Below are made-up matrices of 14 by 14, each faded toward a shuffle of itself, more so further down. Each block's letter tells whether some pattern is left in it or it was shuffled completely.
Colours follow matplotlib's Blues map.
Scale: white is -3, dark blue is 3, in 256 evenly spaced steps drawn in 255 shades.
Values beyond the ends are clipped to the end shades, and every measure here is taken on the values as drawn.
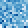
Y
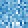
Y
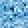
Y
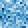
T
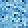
Y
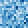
T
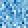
T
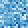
T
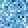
T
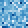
T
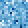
T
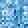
Y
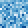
T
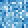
T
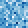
Y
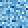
T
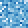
T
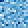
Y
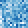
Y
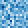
Y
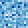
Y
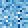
Y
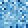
T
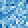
T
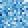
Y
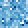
T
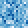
Y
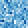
T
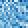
Y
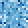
T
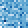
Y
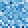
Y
